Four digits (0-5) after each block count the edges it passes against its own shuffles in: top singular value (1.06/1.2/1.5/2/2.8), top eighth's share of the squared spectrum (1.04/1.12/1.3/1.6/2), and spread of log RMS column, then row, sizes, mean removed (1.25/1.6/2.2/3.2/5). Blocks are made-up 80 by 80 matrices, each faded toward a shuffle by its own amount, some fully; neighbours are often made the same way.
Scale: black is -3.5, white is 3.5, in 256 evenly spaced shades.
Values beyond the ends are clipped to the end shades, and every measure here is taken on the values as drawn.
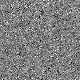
2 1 0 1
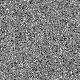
0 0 0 0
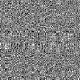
4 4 2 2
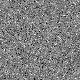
0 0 0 0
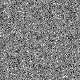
2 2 0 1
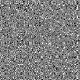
4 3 2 2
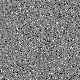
0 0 0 0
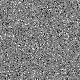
0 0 0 0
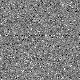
1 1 0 2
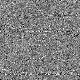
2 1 0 2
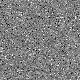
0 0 0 0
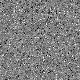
0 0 0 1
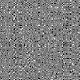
5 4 3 3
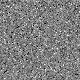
2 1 0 0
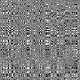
5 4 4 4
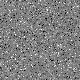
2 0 0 0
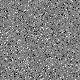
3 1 0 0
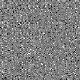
4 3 2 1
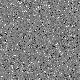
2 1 0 0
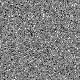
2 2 0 0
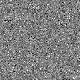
3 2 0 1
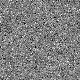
2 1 0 0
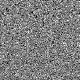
3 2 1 1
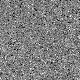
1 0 0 0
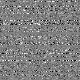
2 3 0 4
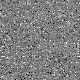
1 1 0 1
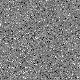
1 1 0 2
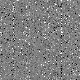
2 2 2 0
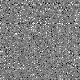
3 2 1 1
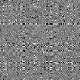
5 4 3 3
